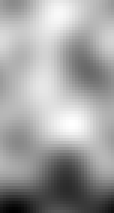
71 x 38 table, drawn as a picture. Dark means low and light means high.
Odd rows or columns: none. Ninth with the highest average: centre. Grain: smooth. Slope: up to the top. Stripes: none.
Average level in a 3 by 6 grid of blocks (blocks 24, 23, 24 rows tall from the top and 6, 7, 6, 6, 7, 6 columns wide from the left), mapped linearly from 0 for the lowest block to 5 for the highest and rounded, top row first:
445433 / 345543 / 111012
